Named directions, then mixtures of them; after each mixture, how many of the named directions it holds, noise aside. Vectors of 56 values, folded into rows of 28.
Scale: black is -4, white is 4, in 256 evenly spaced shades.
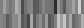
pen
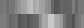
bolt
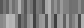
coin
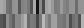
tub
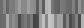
three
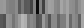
two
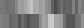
one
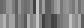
two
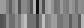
one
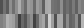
two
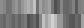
two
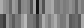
one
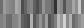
one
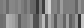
two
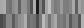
one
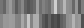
three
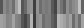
three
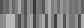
one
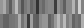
two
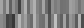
one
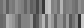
two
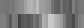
one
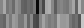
three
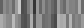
three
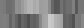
one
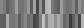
three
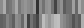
three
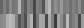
one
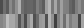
one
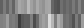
two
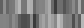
three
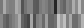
one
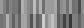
three
